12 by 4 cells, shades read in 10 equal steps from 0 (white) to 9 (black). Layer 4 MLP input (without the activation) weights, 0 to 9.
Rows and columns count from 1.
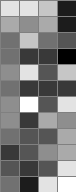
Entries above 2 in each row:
1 4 3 4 2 4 2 4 4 4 3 2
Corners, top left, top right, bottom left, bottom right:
1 8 5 0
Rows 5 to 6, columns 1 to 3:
4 1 6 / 5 7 7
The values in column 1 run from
1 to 7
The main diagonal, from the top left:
1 4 5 9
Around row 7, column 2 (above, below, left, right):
7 7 4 6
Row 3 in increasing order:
2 5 5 6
